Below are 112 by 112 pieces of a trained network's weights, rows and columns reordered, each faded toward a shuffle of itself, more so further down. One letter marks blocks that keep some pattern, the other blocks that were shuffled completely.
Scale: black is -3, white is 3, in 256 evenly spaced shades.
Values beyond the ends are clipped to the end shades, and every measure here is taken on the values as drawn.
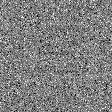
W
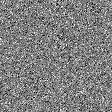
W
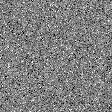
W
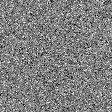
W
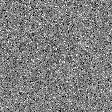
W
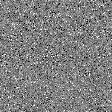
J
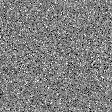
W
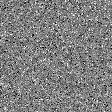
W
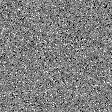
W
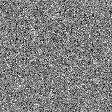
J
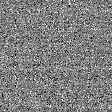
J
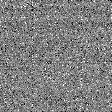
J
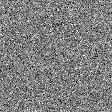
W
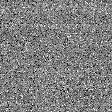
J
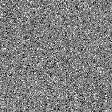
J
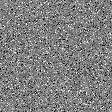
W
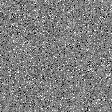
J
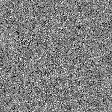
J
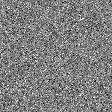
W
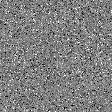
J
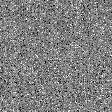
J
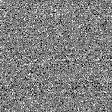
J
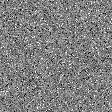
W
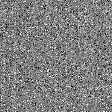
J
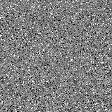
J
